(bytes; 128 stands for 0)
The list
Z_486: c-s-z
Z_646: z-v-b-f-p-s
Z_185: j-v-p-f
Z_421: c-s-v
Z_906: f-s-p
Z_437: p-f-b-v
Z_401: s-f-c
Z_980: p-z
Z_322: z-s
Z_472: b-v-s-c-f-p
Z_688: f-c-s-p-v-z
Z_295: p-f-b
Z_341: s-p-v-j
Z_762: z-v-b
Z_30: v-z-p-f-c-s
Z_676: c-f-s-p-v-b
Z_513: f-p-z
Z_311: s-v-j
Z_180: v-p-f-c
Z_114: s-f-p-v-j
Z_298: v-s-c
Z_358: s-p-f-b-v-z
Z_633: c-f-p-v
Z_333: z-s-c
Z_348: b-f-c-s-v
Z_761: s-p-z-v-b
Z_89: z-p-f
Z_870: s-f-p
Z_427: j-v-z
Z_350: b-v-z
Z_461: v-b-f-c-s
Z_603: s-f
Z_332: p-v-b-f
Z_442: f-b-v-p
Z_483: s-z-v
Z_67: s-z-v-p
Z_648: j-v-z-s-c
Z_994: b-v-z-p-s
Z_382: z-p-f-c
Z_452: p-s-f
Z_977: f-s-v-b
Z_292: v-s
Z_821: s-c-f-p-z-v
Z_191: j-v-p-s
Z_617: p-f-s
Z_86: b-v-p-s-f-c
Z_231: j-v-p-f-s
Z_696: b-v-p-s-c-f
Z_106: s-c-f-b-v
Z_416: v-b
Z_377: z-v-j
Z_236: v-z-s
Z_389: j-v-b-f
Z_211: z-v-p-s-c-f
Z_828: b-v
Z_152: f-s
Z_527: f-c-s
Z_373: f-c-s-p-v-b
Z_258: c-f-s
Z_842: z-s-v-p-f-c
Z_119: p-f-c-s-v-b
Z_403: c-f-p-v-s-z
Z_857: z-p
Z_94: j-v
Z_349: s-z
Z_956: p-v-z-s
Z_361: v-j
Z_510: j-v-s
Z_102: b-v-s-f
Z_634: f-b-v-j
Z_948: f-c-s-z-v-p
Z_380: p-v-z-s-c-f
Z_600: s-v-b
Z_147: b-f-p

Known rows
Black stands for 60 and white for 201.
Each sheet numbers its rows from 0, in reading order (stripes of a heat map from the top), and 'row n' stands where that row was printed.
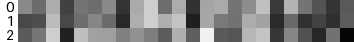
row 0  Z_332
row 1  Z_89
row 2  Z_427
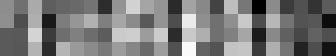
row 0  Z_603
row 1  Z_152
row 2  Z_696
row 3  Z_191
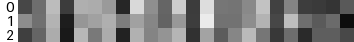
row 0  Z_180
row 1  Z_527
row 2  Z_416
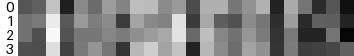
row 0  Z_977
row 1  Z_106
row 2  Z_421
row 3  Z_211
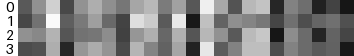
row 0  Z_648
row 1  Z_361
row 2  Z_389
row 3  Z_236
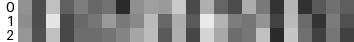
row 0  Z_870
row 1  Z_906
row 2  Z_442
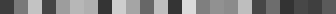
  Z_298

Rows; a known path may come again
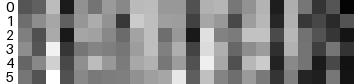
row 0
Z_977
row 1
Z_401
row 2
Z_956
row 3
Z_948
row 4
Z_648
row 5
Z_421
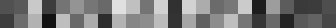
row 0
Z_86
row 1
Z_416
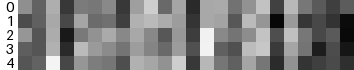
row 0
Z_332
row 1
Z_600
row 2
Z_152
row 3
Z_191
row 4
Z_821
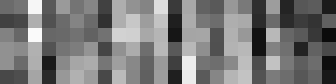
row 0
Z_106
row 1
Z_89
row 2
Z_311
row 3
Z_389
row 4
Z_527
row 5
Z_236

